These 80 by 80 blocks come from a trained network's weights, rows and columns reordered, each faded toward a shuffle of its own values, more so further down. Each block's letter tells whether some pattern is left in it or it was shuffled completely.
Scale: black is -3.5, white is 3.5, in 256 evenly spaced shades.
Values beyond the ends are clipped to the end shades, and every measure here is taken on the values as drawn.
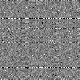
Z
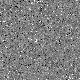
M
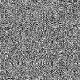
Z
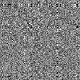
Z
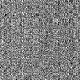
Z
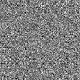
Z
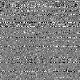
Z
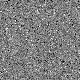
M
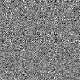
Z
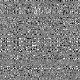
Z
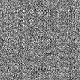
Z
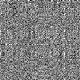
Z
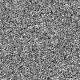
M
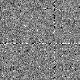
Z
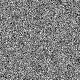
M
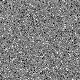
M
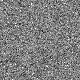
M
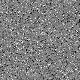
M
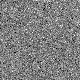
M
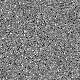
M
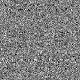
Z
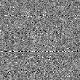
Z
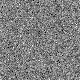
M
